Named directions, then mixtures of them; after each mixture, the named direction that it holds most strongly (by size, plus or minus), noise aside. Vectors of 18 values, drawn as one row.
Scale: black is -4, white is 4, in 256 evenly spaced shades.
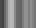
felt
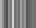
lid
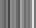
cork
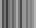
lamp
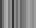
lid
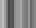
felt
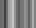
felt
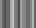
cork
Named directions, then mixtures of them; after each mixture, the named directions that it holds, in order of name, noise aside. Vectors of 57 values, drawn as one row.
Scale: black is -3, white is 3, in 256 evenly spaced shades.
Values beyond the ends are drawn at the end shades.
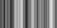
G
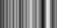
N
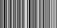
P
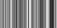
G, N, P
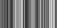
G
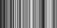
G, N, P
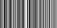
P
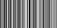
P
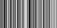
P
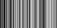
G, N, P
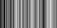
G, N, P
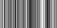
N, P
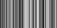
G, N, P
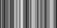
G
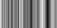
N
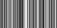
G, N, P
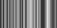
N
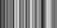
G, N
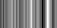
N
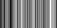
G, P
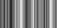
G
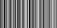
P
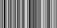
N, P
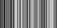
G, N, P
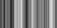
G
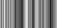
G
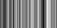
G, N, P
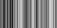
G
